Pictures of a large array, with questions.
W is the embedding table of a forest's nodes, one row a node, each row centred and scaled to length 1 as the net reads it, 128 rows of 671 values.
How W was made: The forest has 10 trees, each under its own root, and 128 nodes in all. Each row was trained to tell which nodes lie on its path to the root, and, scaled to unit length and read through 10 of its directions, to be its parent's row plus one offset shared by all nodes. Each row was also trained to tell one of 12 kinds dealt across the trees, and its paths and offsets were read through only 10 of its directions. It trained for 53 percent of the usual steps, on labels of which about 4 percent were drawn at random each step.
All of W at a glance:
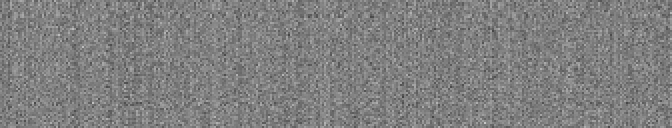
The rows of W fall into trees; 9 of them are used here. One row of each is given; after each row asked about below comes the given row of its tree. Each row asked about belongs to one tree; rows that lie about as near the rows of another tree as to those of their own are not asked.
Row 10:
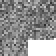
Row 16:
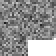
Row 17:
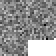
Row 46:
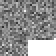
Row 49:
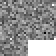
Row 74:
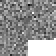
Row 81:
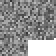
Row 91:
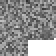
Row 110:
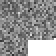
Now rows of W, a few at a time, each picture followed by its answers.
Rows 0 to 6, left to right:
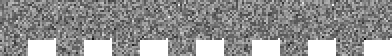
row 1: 74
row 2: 110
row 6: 110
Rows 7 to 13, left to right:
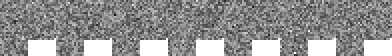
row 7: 17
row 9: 81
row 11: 49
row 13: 46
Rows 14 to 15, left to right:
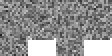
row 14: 16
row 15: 74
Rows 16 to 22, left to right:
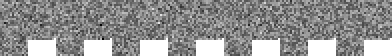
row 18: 81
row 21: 10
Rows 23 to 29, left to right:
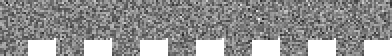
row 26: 10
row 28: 81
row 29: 81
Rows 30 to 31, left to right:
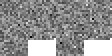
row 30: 10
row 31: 17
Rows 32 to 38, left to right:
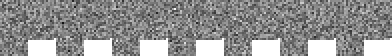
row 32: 81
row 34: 10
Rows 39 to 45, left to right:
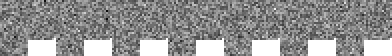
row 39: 46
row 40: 17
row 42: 91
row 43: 49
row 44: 74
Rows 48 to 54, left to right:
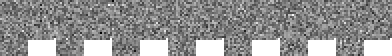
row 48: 10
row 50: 81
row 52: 16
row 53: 91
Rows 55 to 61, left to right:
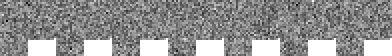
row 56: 46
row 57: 10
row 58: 49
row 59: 74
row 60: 81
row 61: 49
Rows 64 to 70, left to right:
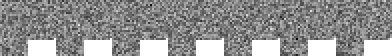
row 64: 74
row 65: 10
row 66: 81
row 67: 16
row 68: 16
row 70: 46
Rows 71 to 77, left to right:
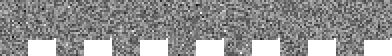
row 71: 81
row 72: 49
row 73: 10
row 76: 10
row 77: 91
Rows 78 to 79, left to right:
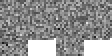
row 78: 46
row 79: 74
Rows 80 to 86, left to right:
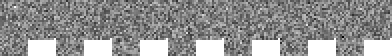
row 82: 49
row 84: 81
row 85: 91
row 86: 81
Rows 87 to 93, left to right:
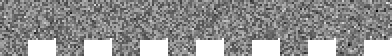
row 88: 10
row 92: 16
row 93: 74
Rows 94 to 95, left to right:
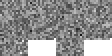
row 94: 81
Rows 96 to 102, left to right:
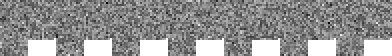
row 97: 46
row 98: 10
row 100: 17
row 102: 74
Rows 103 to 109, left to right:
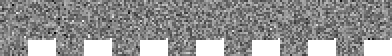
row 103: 74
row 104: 49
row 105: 49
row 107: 91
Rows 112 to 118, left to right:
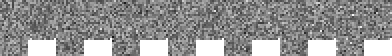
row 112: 74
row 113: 91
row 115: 110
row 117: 17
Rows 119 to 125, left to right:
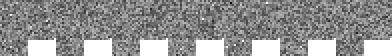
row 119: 91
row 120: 46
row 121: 110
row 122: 74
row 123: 74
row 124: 49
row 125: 16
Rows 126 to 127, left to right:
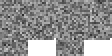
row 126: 17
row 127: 17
